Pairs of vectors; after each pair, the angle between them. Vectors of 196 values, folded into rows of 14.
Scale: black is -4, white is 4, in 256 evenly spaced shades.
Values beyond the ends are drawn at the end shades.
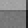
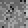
partly opposed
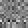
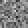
partly opposed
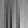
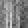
nearly opposite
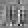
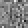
partly aligned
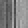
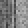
nearly parallel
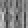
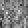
partly opposed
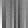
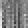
nearly parallel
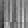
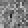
partly opposed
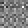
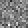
orthogonal
